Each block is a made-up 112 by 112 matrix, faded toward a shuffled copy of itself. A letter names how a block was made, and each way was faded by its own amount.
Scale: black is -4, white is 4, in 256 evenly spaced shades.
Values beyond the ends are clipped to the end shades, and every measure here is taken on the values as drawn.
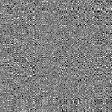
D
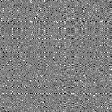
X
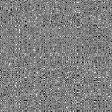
D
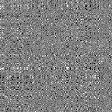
D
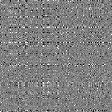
X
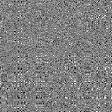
D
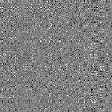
D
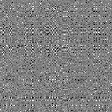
X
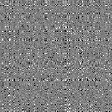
X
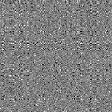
D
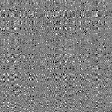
X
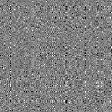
D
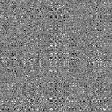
D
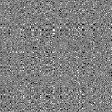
D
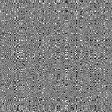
X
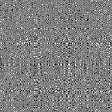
X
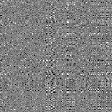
D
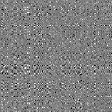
X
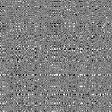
X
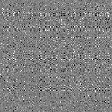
X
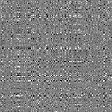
X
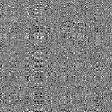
D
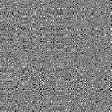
D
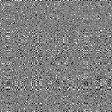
X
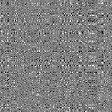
X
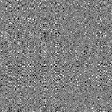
D
